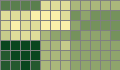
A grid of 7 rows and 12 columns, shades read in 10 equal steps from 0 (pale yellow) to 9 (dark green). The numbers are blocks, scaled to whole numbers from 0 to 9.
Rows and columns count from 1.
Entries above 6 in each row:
0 0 0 0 4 4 4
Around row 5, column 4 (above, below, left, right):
1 9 9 3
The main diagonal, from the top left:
6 1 1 1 3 3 3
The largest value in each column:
9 9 9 9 3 4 4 5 5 5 5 5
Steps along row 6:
up same same down same same up same same same same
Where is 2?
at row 4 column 1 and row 5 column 7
